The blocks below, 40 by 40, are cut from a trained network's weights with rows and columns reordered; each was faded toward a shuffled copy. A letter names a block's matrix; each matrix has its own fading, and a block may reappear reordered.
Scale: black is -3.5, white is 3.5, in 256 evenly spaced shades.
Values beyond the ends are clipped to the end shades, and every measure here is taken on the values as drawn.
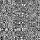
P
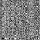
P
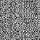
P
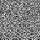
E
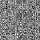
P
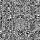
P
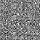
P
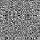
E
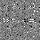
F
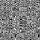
E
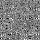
F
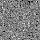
F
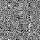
E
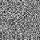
E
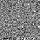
E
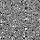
F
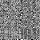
P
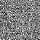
P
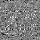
F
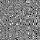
E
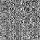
P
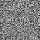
E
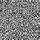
E
